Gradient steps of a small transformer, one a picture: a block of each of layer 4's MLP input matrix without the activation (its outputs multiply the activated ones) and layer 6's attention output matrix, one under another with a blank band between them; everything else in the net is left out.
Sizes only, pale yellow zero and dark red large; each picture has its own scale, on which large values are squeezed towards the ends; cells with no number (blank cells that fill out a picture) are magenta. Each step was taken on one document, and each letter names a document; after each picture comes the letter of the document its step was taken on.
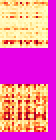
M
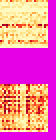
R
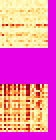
R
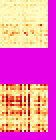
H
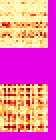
R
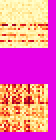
R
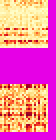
M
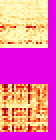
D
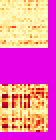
D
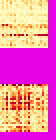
H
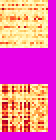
D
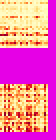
M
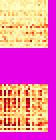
R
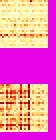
H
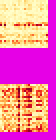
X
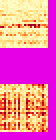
R
